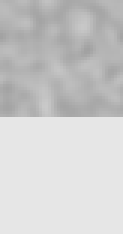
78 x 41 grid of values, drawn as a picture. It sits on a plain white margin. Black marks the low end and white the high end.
It is made of 2 by 1 panels. Panel 1,1: high, blotchy, faint in contrast. Panel 2,1: very high, flat.
